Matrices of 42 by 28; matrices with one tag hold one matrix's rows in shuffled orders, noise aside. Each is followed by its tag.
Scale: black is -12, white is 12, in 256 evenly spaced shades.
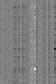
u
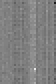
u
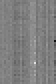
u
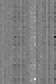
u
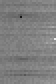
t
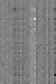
u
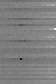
t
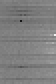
t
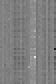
u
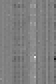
u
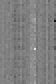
u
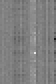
u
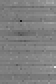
t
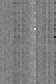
u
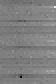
t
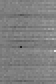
t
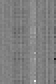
u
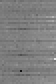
t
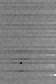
t
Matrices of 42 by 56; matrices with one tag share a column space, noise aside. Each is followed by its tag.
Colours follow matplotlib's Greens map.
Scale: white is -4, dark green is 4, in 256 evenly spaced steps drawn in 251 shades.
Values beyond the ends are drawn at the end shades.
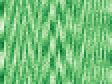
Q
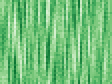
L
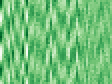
Q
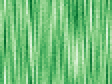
L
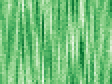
L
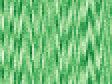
Q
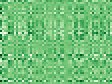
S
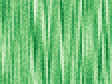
L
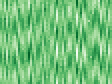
Q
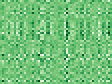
S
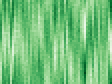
L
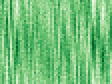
L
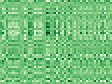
S
